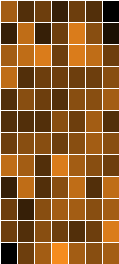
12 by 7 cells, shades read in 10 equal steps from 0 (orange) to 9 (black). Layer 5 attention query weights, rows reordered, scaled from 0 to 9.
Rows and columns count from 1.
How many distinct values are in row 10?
4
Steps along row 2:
down up down down up up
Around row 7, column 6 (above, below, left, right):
3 4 4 4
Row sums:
41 34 19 32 32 36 29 24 29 29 32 27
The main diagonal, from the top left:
3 2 1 5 4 3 4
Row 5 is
6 4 5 6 4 4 3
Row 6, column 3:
6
